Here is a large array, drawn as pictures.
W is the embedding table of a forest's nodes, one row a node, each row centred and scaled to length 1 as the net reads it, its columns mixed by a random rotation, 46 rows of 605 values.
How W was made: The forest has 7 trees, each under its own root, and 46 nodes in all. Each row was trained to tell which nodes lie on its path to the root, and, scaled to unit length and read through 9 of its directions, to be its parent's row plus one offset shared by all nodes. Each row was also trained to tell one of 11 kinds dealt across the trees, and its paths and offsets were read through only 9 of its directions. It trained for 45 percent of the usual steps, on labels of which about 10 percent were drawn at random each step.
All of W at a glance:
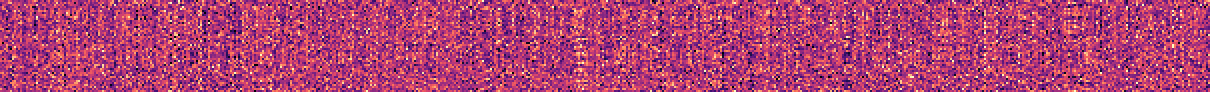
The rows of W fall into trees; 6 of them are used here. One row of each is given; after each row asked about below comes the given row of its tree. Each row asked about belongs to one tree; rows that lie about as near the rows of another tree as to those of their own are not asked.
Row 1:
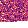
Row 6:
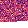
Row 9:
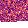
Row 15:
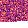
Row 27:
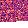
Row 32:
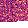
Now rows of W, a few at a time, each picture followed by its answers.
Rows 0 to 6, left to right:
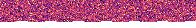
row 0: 1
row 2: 15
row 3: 9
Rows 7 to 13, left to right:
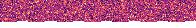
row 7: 6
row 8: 27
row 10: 9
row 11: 27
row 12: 9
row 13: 6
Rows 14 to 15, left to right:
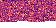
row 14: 9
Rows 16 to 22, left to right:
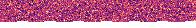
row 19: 27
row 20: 9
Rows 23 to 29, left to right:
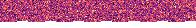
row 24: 27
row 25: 32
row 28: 27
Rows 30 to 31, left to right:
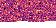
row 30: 1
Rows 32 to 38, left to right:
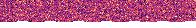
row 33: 32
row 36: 32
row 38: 15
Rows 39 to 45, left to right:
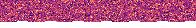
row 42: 27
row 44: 9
